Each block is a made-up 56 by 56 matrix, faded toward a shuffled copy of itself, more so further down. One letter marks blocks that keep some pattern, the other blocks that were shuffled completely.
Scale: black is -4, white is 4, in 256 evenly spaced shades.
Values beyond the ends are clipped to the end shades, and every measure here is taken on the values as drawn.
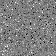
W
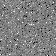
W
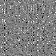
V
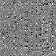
V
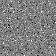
W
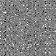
V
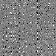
V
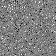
W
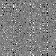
V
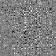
V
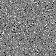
W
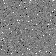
W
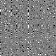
V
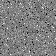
W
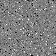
W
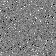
W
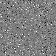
W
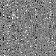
V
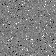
W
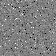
W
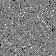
W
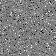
W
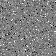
W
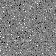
W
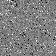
W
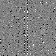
V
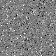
W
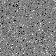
W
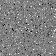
W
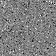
W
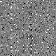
V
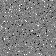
W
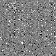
V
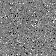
W
